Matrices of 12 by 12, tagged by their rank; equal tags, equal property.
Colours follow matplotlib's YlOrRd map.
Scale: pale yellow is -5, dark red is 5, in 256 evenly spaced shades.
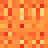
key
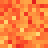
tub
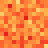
tub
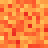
tub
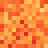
tub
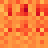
key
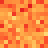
tub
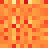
key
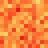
tub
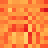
key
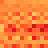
key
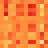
key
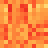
key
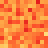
tub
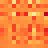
key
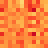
key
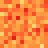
tub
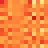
key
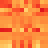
key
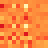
key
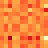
key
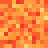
tub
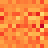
key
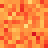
tub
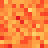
tub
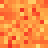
tub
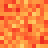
tub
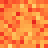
tub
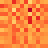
key
